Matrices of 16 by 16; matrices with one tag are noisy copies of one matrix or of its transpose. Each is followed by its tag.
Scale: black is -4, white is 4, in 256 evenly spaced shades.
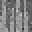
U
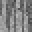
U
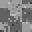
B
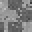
B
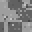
B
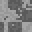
B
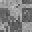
B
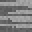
U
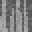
U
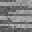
U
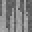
U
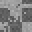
B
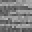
U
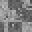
B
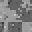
B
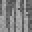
U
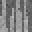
U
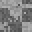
B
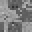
B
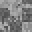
B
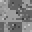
B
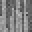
U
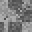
B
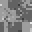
B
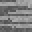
U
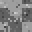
B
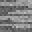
U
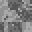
B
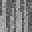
U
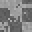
B
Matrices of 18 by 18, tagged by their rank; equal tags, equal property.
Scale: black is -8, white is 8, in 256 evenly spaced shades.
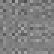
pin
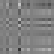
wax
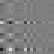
wax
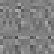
pin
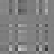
wax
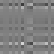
wax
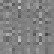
pin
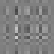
wax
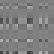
wax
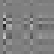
wax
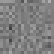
pin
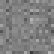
pin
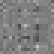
pin
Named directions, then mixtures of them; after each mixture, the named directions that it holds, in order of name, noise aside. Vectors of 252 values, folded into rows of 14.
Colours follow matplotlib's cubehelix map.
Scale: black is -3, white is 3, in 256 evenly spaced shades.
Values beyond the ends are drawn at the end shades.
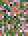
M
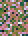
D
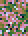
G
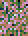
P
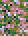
M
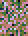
P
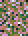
D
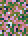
D, G, P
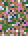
P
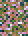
D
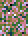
G, M, P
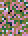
D, P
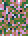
P
